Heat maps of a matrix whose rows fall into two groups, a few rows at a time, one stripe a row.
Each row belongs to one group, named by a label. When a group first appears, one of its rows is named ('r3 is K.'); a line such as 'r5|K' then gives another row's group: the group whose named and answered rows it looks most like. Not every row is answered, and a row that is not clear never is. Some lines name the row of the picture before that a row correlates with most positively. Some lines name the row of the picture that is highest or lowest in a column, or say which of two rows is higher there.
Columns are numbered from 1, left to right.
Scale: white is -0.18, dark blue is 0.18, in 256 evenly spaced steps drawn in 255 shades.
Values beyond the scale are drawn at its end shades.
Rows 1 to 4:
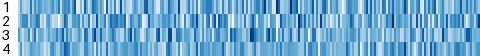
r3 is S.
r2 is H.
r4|H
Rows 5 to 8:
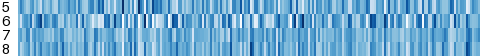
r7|S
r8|S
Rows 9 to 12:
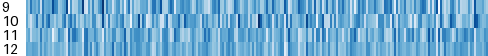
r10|S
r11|H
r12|H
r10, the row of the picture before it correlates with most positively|8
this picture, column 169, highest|9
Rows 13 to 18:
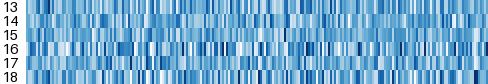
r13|S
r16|H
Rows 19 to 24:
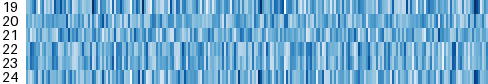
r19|S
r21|H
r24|S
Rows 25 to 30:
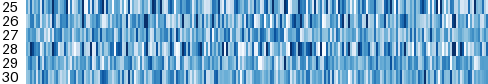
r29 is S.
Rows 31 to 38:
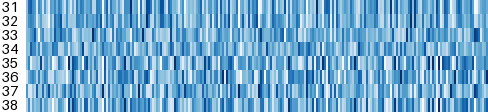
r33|S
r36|H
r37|S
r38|H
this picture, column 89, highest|37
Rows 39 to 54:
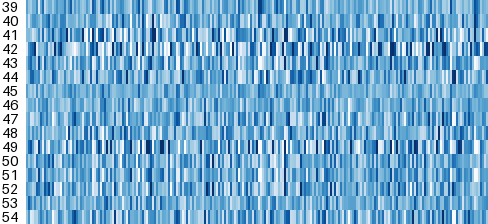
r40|S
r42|S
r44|H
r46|H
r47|H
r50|S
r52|S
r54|H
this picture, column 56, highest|42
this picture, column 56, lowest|50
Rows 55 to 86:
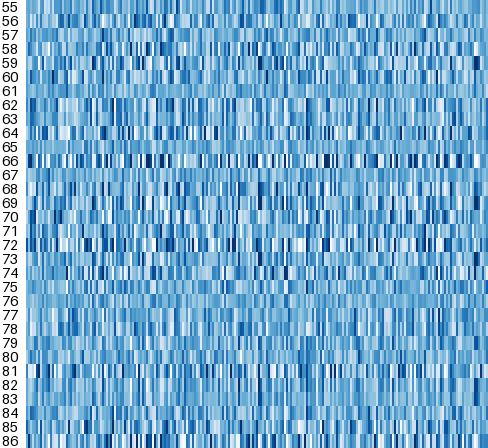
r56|H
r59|S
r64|H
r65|H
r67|S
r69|S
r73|S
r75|H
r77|H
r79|S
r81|S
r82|S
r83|S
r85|H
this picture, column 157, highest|74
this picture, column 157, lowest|75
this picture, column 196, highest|72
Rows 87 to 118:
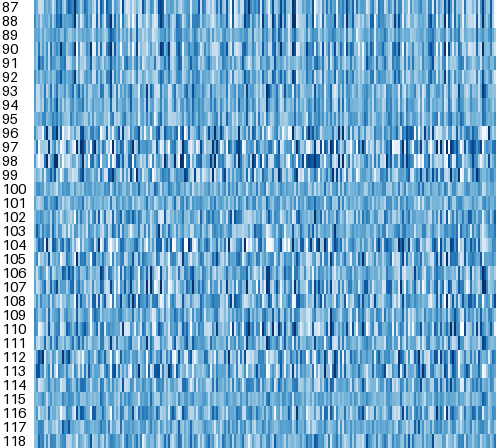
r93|S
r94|S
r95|S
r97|H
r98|S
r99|H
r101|S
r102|H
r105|H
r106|S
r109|H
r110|H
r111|S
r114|H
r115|S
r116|H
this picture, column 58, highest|113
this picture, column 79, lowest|110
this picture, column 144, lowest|88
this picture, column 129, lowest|96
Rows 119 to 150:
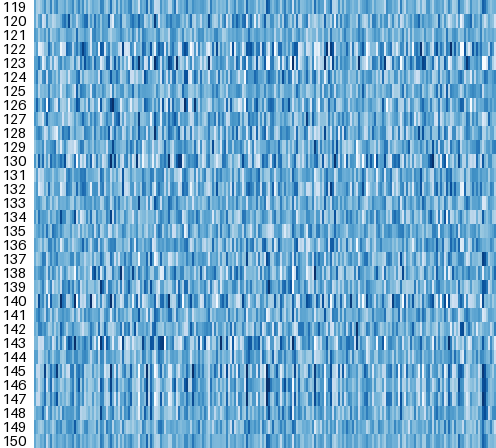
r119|S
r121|H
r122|H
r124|S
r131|H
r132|H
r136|H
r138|H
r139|S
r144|H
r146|S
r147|S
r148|S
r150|S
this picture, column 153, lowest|128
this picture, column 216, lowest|140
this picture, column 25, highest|122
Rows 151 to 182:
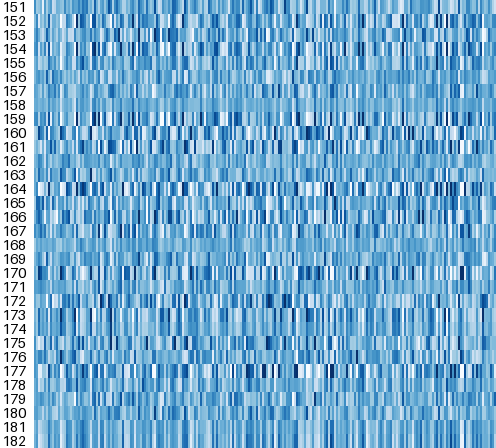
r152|H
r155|H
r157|H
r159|H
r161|H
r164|H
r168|H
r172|S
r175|S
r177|H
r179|H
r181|H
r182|H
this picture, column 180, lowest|164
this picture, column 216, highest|164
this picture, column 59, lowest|153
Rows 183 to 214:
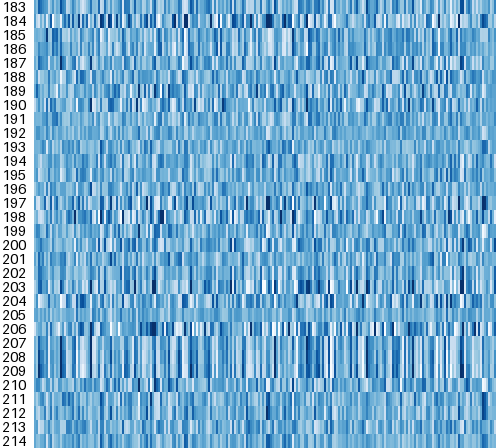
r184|S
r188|H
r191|S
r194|H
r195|H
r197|S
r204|H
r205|H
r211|S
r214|S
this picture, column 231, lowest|198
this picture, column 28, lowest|184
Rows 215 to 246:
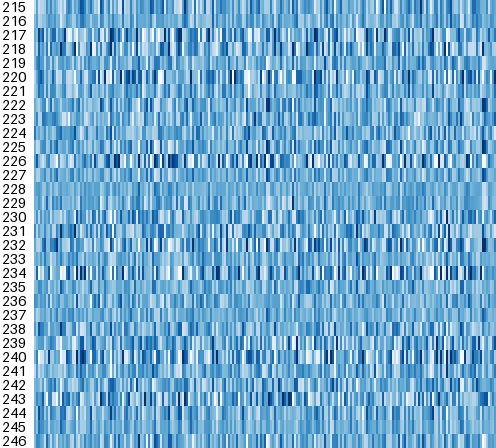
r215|H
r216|H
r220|H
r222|S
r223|S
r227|S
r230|H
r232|S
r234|H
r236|H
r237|S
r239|H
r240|H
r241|H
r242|H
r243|S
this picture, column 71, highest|226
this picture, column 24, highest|234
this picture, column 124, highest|218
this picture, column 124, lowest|220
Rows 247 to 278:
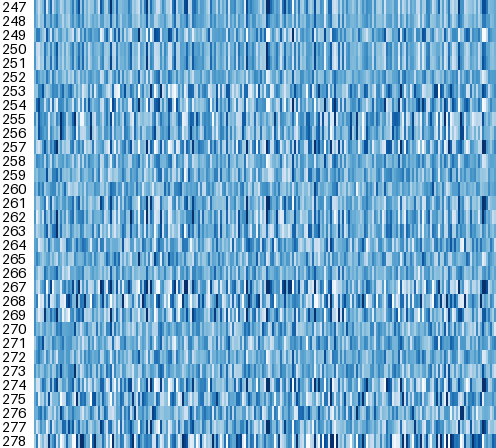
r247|S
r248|S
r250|S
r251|S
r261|S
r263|S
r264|H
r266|S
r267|S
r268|H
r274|S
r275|H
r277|S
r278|H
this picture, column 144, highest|278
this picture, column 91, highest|269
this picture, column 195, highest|254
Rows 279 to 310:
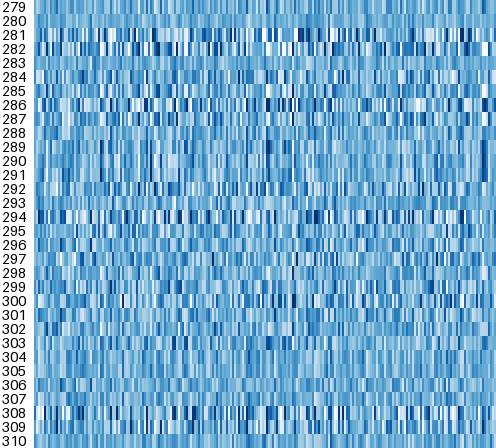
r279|S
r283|H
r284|S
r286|S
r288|S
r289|S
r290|S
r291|S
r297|H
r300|H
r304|H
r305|H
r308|S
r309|S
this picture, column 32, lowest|281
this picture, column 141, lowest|282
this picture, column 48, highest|286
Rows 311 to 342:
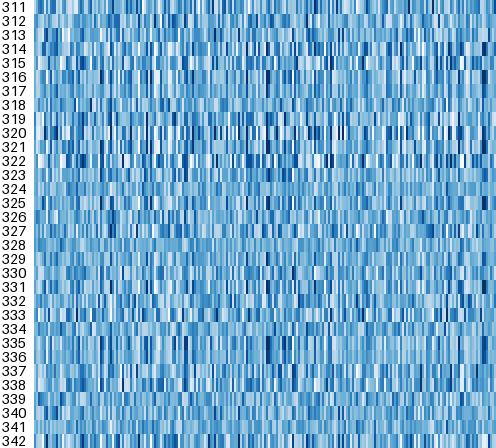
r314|S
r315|H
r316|S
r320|S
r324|H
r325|S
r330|H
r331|S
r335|S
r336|S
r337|H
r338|H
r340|S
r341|H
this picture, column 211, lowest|320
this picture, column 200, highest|311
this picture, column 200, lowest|333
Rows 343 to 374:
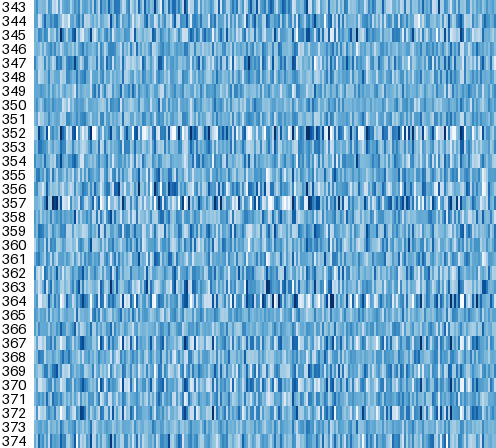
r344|S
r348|H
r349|H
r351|H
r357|S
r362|S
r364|H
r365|H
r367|H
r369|S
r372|H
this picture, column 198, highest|362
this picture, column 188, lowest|347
